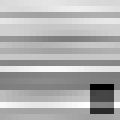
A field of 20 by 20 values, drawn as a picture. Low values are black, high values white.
Ninth with the lowest average: bottom right. Roughest part: bottom right. Average level on the scale: 70%. Odd patch: lower, in the bottom right. Grain: streaks across.
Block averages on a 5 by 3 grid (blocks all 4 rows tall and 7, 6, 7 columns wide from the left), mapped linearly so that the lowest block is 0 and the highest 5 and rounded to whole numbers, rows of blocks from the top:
555
434
444
220
442
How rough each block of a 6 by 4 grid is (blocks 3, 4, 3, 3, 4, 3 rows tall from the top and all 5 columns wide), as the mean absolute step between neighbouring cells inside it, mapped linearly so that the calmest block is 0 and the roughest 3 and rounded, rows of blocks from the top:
0010 / 0000 / 0000 / 3332 / 0002 / 1113
